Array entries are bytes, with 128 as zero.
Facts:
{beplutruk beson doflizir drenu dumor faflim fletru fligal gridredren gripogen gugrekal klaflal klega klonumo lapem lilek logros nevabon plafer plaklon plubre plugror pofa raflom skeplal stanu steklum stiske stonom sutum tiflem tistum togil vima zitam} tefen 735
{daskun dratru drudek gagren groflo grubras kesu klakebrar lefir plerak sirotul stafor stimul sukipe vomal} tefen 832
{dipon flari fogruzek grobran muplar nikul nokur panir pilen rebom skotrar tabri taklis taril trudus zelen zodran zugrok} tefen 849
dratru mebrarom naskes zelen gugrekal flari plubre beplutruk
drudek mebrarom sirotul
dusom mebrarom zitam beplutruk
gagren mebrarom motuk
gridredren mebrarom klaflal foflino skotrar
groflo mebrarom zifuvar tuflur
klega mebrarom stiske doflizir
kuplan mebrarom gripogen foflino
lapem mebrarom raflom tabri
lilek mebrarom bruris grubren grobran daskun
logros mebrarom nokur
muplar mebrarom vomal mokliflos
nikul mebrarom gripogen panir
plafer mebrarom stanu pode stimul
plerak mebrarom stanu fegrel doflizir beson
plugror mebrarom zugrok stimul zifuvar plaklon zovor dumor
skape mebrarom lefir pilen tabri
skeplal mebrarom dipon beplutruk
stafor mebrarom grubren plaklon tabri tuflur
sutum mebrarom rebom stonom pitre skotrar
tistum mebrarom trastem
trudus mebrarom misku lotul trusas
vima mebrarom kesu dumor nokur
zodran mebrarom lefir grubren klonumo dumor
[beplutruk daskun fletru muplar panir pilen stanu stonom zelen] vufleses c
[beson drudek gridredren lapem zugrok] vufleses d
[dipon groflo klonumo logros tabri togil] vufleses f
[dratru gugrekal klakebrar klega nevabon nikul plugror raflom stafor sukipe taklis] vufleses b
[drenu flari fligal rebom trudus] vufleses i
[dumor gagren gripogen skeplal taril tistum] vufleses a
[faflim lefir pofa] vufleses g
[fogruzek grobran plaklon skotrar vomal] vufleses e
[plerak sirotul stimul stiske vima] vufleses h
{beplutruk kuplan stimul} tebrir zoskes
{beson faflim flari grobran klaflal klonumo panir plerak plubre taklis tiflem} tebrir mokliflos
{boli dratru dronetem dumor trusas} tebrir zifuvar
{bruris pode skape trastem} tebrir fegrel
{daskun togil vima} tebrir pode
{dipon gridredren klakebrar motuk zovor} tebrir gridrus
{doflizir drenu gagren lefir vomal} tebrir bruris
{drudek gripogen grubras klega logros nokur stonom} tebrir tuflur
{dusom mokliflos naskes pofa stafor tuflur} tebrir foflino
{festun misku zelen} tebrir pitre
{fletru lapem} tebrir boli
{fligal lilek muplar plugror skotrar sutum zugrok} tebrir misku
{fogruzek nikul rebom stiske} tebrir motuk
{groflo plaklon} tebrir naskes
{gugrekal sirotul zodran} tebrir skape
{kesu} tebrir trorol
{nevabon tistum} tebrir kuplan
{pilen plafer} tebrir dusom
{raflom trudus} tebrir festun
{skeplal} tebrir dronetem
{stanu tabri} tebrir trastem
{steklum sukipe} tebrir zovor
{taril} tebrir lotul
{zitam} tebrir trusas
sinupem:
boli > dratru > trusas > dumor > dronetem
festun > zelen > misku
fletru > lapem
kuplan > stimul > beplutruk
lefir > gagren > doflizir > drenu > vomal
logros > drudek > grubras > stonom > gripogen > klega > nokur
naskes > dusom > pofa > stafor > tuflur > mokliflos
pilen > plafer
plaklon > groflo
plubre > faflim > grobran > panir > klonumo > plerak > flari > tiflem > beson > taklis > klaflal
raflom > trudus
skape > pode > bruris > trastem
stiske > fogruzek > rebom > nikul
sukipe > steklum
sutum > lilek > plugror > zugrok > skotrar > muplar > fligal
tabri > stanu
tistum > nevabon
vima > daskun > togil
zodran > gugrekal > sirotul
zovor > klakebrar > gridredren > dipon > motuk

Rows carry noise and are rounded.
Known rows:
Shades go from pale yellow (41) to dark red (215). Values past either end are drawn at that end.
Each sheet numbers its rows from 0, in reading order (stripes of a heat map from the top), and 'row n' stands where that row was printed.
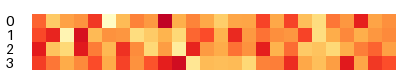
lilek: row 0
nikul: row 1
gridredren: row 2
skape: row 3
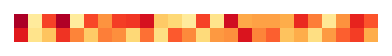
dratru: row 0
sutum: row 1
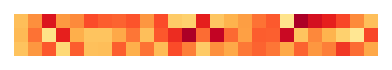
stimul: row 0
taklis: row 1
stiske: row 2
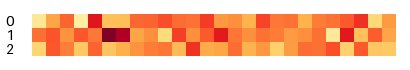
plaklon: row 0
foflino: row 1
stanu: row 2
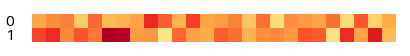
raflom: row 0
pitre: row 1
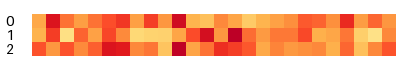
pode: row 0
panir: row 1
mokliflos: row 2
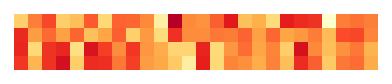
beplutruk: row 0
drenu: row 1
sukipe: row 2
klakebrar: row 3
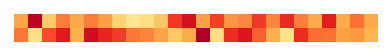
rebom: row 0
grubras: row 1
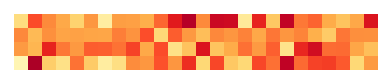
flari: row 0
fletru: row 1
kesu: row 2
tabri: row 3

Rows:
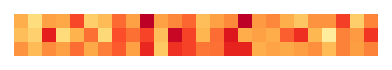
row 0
logros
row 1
plubre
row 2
pofa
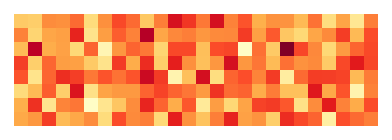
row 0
beson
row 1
plafer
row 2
zelen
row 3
skeplal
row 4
groflo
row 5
klonumo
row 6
zodran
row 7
zitam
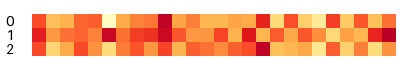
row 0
plugror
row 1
dusom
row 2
klega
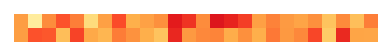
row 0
tiflem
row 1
doflizir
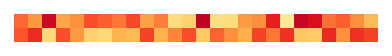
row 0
lefir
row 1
trudus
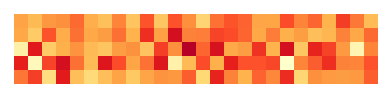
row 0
togil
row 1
faflim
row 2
nokur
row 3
plerak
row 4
muplar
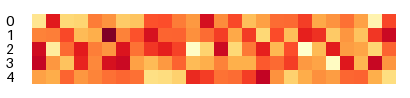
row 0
pilen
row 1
naskes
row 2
stafor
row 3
kuplan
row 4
gripogen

